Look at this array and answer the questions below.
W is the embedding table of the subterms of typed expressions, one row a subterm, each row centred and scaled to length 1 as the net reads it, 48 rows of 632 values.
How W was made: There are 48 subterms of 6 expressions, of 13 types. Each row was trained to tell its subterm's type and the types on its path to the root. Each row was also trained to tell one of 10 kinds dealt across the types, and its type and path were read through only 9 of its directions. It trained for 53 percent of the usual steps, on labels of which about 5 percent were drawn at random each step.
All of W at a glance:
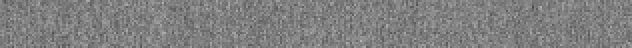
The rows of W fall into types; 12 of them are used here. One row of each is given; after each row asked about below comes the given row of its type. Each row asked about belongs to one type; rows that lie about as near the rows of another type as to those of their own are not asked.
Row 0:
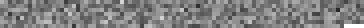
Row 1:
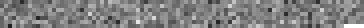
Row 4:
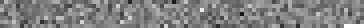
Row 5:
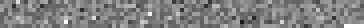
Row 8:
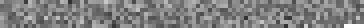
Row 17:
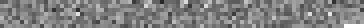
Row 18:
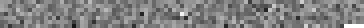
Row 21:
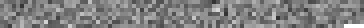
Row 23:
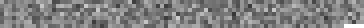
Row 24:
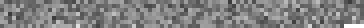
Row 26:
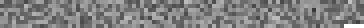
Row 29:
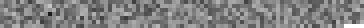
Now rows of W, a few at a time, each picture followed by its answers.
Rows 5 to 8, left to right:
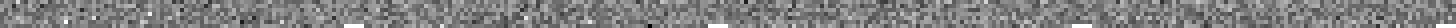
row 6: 4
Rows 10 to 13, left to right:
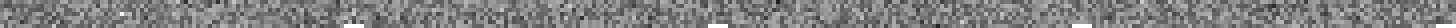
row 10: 26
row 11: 8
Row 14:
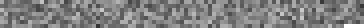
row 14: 26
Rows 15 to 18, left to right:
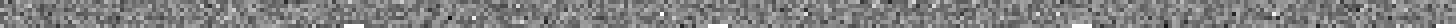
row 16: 23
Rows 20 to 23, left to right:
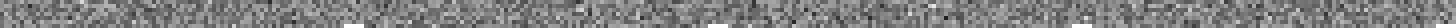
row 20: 23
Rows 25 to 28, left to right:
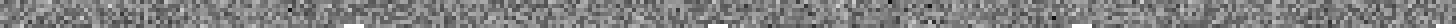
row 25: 21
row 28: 4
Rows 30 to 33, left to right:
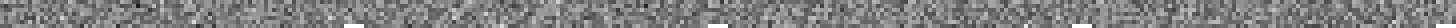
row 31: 26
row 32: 4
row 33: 4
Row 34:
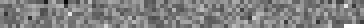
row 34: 8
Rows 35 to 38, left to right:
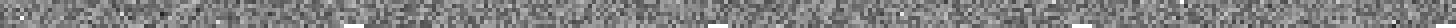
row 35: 23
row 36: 8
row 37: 26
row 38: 21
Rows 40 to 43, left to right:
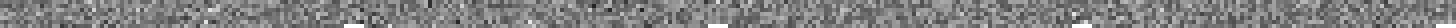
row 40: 21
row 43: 4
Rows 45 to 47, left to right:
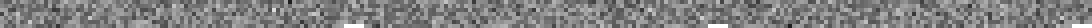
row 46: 26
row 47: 29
